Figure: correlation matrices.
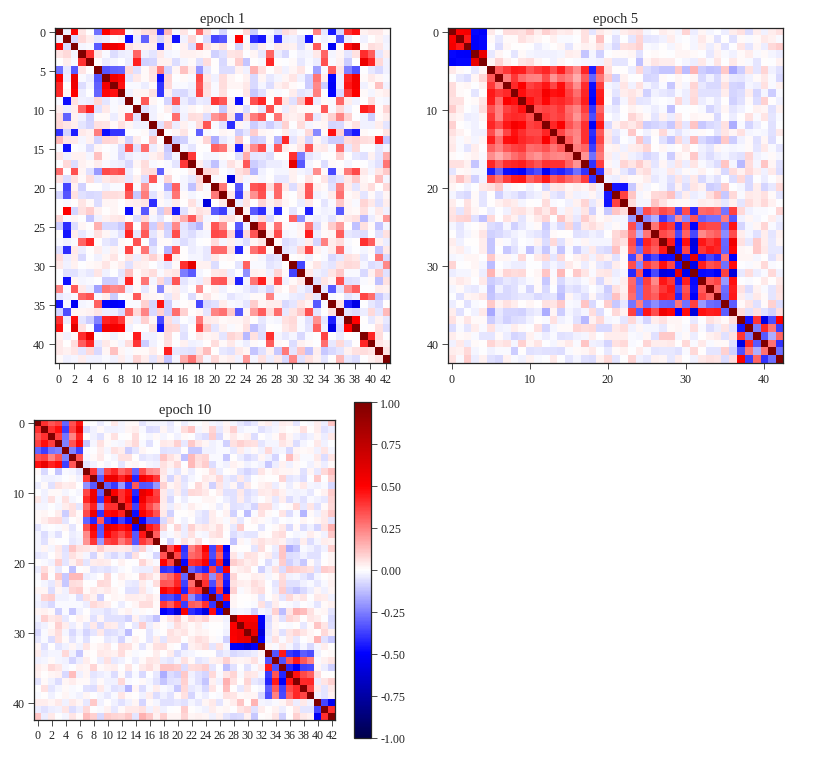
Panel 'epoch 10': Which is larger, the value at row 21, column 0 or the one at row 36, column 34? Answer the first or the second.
the second
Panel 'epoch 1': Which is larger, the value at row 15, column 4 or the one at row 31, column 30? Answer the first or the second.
the first
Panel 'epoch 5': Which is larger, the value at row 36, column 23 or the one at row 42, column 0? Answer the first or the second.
the first
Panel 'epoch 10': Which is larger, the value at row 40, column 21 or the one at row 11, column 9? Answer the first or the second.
the first
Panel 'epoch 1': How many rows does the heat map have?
43
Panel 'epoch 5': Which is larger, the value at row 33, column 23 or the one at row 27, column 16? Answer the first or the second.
the first
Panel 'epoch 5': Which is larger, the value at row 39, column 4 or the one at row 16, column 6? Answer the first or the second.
the second
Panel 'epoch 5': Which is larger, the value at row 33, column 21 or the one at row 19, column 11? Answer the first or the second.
the second
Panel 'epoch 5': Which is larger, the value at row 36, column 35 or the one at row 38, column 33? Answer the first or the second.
the second
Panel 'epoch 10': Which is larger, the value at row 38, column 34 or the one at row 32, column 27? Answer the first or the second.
the first
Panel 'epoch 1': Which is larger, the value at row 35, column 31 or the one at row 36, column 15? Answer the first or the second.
the second
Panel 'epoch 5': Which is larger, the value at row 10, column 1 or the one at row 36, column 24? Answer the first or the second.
the first
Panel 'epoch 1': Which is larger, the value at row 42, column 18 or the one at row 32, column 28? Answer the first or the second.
the second
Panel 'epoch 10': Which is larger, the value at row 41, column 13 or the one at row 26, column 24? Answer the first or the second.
the second
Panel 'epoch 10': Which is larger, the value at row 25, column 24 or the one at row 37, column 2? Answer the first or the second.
the second
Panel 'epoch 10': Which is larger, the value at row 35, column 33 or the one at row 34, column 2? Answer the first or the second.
the first
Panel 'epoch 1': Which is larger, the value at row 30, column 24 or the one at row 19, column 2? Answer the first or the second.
the first
